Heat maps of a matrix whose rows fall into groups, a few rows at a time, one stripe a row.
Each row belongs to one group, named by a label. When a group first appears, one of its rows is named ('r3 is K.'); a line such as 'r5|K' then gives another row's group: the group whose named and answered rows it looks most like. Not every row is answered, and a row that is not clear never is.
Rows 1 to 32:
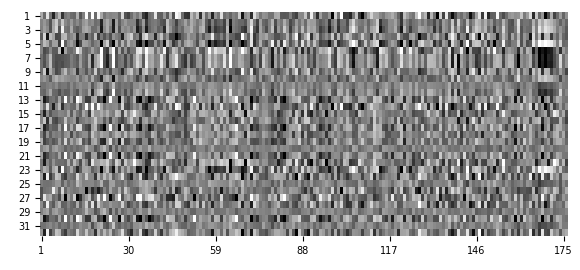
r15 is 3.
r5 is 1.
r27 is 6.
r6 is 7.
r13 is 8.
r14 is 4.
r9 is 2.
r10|1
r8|7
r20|6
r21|8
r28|4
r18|3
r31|7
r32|4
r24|4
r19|8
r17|8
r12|7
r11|7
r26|2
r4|2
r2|1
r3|1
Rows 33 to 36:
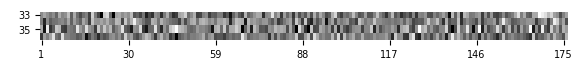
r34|3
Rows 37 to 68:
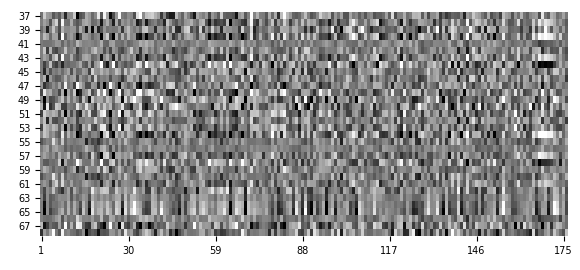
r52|2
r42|2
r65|3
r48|6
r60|2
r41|7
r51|6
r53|6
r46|2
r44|7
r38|1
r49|3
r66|7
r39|2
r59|6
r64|3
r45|3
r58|7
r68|2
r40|1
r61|1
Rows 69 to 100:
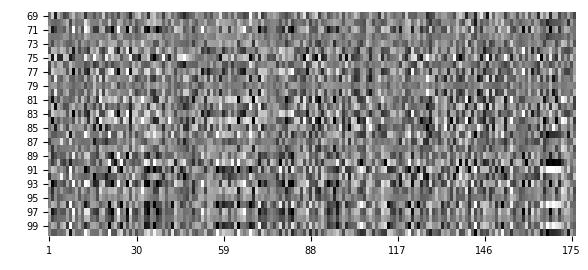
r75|4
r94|3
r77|6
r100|7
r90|7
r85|2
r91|1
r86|7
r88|3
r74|6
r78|4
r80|4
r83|6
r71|8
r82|2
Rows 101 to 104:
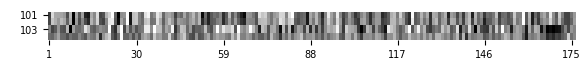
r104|7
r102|6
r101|6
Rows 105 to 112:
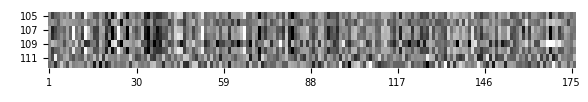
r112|2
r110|8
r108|8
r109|1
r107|8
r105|8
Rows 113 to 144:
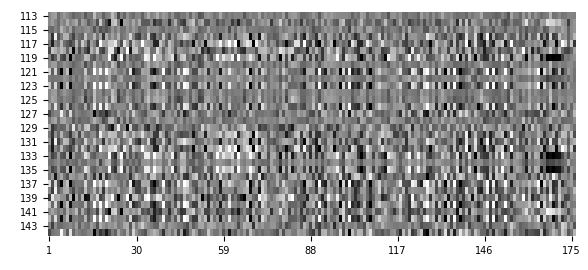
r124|6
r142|4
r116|4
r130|3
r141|1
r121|4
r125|6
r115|2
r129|8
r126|4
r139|6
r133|7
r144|2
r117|3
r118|6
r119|7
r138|4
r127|2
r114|1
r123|4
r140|4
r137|4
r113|6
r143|3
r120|6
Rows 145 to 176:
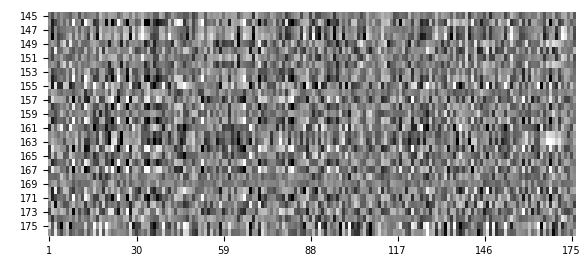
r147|3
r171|8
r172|2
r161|2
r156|6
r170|4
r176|4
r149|1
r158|8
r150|4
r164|6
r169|6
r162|1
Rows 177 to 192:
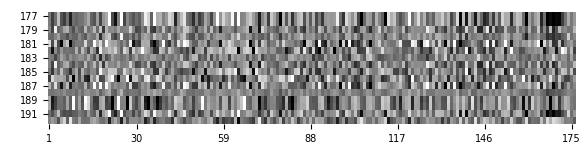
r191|7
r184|4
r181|4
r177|7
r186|6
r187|4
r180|7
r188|7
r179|4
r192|1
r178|7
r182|3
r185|3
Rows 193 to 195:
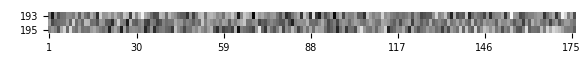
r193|3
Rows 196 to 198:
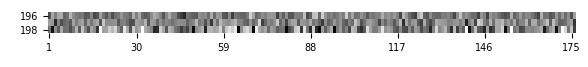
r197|2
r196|2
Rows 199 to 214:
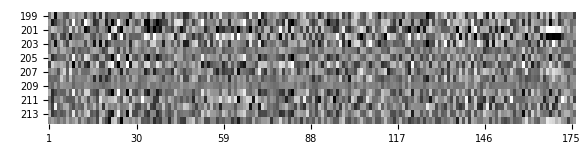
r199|2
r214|1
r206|6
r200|8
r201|1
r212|4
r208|2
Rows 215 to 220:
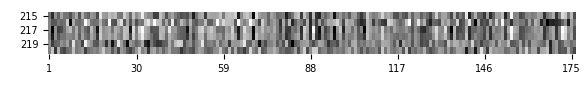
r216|7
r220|2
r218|3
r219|8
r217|3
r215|3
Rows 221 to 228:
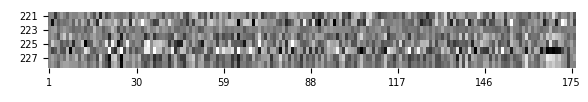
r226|7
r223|6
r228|1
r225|6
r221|2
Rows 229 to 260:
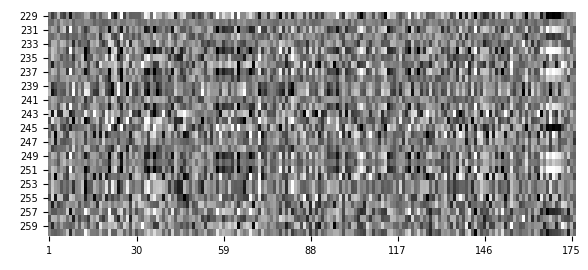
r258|6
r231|1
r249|1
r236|3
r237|1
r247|2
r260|7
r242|1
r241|6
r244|6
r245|7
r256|3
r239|8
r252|2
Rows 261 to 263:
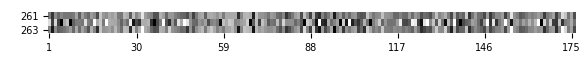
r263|3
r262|4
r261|3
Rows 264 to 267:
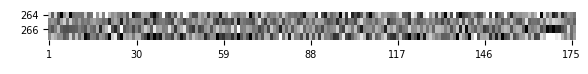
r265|1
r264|4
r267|1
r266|7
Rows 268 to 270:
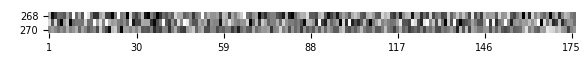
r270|1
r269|4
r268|8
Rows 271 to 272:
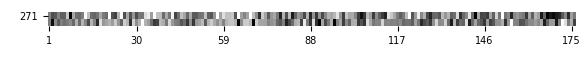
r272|3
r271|7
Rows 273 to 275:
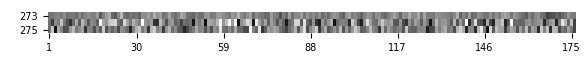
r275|2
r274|3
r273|7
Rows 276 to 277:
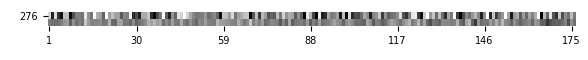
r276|4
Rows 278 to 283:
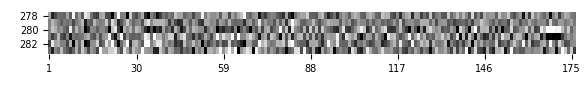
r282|6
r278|8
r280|1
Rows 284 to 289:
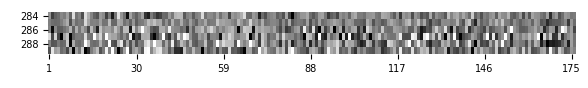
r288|7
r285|7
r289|6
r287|4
